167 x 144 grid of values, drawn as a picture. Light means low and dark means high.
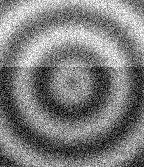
Histogram: bell-shaped. Average level on the scale: 50%. Seam: horizontal, 40% of the way down, the bottom part higher. Rings: centred on the centre.
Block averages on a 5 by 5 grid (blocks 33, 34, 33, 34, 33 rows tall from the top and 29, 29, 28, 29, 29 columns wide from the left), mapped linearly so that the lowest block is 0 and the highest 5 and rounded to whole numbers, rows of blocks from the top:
01110 | 20102 | 45254 | 53435 | 34443
